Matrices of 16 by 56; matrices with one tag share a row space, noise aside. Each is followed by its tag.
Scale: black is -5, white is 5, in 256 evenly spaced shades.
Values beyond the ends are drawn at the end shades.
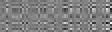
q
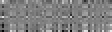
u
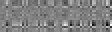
q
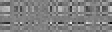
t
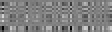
u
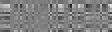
t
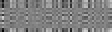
u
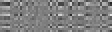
t
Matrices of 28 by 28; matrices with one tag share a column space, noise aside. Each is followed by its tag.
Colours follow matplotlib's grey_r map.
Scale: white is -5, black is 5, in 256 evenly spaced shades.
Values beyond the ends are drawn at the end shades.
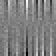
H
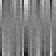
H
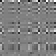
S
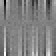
H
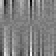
H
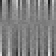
H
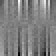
H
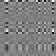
S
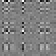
S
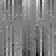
H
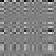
S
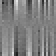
H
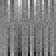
H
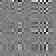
S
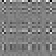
S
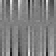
H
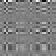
S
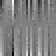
H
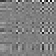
S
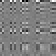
S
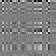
S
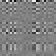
S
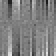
H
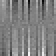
H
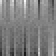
H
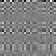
S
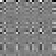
S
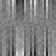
H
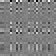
S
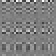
S
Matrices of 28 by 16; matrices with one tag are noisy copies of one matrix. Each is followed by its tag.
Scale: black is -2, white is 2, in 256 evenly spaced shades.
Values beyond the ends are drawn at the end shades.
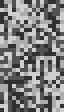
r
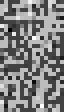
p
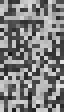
p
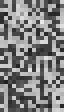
r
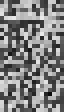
p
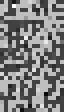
p
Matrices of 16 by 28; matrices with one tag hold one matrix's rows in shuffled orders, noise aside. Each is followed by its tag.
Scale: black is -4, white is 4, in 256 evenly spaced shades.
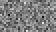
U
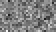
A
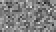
A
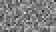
U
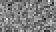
A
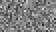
U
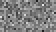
U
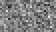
A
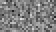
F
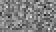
A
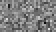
A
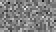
U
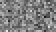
A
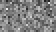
A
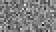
U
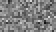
A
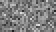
F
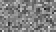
A
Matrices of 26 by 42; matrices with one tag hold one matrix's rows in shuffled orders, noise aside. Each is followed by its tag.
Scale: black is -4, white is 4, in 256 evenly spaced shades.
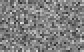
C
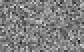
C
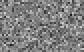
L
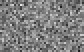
C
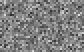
L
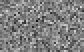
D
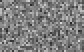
L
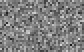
L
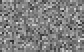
L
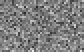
D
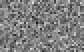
D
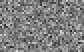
L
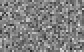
L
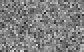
C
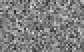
D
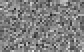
D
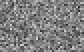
C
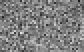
C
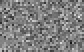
L
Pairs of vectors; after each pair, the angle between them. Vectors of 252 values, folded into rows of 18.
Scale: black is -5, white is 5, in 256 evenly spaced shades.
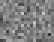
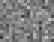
orthogonal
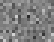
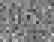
nearly parallel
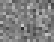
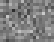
orthogonal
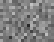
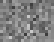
nearly opposite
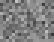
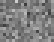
partly aligned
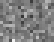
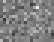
orthogonal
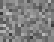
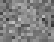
partly aligned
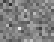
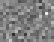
orthogonal
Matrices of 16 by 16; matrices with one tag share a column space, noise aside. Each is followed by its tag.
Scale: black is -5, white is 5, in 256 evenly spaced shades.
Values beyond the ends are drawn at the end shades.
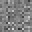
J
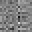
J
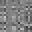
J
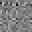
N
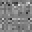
N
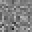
J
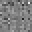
N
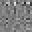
N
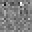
N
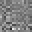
J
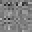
N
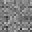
J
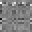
N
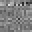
N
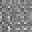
J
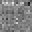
N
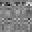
N
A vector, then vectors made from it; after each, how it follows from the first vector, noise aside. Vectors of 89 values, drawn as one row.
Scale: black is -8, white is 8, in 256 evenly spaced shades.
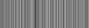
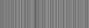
shrunk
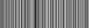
scaled up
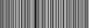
scaled up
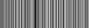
scaled up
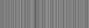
shrunk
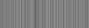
shrunk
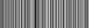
scaled up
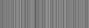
shrunk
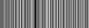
scaled up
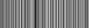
scaled up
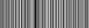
scaled up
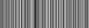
scaled up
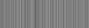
shrunk
